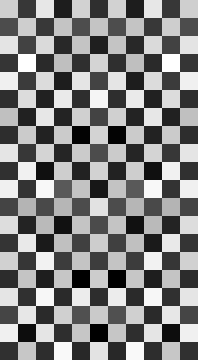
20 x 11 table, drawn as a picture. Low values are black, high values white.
Overall the values sit about 50% of the way up the scale. A checkerboard runs through the table. It is mirror symmetric from left to right. The histogram has two humps. No single row or column stands out from its neighbours. No seam splits the table.
